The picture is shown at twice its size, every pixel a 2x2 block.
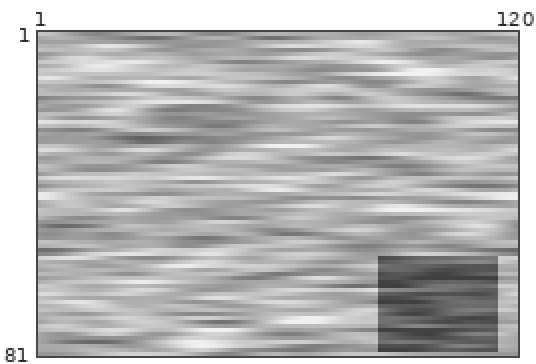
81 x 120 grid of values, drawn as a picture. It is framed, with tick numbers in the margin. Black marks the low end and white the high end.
The halves do not mirror each other. Streaks run across, left to right. An odd patch, lower than its surroundings, sits in the bottom right. The bottom right is the ninth with the lowest average.
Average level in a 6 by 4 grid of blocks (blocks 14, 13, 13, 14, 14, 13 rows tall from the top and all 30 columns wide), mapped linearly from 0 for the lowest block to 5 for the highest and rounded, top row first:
5445 | 4344 | 4544 | 4445 | 5530 | 4540
